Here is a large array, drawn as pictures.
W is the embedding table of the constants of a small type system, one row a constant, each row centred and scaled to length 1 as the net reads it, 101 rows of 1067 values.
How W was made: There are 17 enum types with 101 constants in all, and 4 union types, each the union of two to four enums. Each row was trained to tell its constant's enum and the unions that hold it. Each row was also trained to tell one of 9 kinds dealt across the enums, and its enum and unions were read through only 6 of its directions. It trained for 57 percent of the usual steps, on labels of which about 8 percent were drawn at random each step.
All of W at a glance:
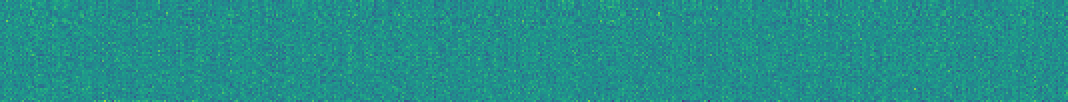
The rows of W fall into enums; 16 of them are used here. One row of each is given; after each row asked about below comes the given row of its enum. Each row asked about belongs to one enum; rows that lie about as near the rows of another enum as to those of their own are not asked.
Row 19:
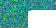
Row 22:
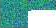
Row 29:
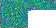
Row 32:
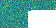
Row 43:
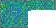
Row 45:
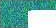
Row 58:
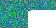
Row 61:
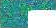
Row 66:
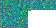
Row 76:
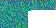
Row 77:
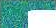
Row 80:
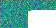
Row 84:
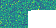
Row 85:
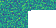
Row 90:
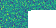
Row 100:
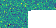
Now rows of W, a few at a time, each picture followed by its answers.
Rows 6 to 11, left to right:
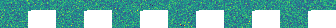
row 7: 22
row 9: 45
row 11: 58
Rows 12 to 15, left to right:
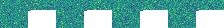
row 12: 90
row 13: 43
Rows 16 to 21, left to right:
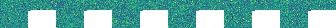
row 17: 43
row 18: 22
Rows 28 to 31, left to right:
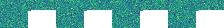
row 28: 85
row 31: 90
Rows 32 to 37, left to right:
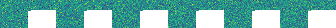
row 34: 90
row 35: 45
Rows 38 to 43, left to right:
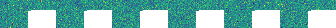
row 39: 84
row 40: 84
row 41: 100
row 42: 80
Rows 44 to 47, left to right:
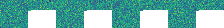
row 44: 58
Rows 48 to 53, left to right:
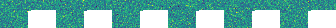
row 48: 58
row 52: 58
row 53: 80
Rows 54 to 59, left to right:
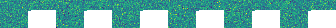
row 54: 66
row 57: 32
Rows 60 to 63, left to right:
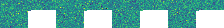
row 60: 76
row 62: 58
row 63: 43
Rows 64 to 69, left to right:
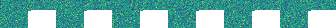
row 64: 84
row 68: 77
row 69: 85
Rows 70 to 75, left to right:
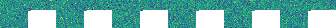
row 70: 45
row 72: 76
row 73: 100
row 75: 100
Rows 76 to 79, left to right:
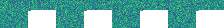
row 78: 85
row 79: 90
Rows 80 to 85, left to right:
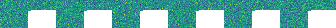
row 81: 19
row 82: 32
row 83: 45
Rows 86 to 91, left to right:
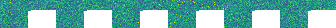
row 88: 90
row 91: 43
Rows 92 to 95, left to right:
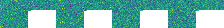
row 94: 80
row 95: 43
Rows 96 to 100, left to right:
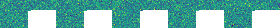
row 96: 80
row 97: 22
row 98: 45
